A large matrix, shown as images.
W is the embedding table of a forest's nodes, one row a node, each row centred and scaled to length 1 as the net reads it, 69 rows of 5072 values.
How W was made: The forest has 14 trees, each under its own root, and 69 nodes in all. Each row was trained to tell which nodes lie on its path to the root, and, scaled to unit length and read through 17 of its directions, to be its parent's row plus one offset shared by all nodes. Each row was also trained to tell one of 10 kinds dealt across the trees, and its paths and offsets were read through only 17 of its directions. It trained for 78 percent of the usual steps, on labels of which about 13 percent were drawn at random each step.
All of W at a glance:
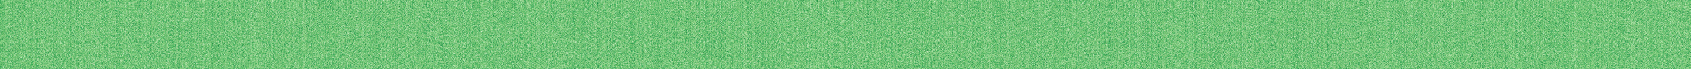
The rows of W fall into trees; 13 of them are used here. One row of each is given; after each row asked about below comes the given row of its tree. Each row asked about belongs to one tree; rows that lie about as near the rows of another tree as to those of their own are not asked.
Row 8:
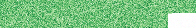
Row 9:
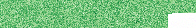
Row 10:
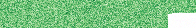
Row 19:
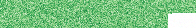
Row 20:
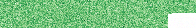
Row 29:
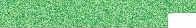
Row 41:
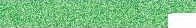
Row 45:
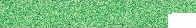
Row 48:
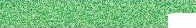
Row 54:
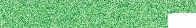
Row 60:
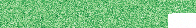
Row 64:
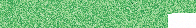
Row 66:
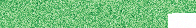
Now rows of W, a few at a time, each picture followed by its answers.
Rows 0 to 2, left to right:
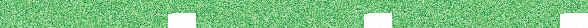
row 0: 41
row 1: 8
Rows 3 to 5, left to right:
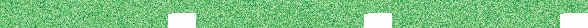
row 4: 64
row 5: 45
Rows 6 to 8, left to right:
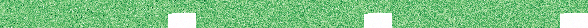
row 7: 45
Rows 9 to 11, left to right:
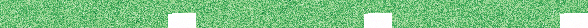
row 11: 29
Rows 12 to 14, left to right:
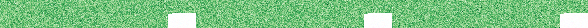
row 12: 19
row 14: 20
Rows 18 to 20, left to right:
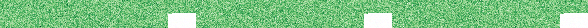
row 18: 29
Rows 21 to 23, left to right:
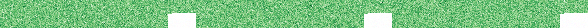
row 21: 29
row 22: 45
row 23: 9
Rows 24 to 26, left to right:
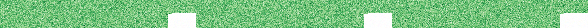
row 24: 45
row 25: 10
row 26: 60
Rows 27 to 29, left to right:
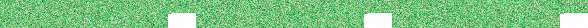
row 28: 66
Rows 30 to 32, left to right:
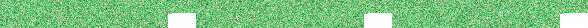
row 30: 8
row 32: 48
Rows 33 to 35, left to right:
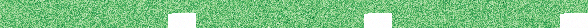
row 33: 64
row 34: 60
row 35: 9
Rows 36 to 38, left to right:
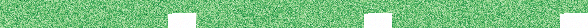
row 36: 10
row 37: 19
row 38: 29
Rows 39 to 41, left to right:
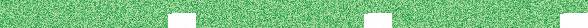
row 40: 41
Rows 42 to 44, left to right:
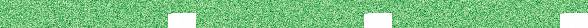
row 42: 9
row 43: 60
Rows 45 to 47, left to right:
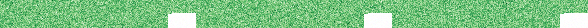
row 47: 9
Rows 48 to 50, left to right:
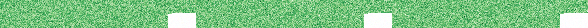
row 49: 66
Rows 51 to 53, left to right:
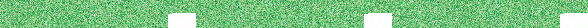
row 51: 20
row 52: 41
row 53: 29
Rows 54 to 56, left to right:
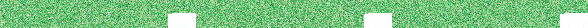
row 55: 54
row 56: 54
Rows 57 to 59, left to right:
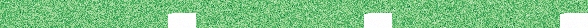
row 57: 48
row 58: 45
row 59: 45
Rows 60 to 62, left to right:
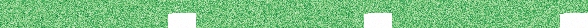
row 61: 10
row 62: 64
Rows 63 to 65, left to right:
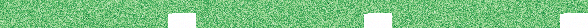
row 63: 60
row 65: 66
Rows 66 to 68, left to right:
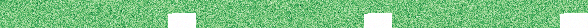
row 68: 10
